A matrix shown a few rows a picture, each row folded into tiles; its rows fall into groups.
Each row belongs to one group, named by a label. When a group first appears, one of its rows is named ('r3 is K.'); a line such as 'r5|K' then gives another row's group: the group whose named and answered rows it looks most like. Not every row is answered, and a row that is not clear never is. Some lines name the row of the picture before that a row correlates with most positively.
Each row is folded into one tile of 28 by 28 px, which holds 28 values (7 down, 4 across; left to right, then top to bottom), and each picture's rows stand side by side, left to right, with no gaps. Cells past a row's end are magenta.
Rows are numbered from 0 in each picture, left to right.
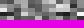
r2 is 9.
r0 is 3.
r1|3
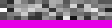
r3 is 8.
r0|3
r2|3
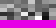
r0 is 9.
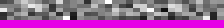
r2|3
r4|8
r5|8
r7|3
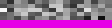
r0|3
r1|8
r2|8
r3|3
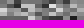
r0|8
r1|8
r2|3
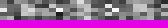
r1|8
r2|3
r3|8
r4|3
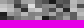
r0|9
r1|8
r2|3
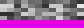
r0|9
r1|8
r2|8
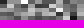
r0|9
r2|3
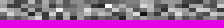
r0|8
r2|3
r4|9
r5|9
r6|8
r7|8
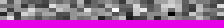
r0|3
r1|8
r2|9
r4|3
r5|3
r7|8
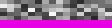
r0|9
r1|3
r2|8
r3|9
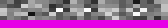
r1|9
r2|3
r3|3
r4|8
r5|3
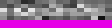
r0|8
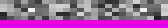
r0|9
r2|9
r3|8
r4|9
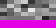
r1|8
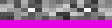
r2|9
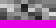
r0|9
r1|9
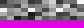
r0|8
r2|9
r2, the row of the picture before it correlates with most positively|1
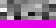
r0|3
